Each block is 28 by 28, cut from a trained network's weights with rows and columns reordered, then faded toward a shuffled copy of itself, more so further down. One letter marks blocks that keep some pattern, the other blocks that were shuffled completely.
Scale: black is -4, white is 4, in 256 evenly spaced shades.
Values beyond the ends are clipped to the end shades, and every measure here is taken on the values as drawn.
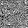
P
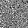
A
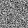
A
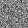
A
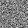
A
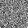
A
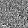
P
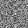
P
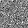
A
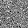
A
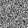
A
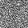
A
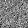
A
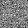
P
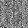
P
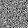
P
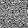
P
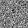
A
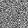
P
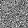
P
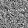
A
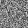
A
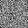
P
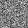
A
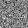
A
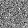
A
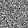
A
